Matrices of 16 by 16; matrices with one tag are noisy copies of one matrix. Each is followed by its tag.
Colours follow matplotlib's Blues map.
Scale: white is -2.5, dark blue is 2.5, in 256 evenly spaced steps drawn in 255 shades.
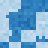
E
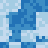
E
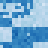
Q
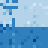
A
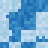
E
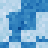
E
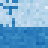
A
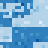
Q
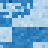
Q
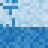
A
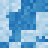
E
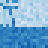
A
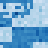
Q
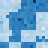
E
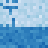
A
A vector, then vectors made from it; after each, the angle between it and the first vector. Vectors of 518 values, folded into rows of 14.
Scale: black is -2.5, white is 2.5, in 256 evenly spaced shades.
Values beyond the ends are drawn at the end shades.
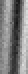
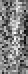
partly opposed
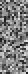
orthogonal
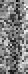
partly aligned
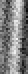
nearly opposite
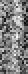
partly opposed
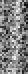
partly opposed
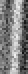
nearly opposite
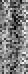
partly aligned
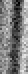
nearly parallel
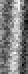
nearly opposite
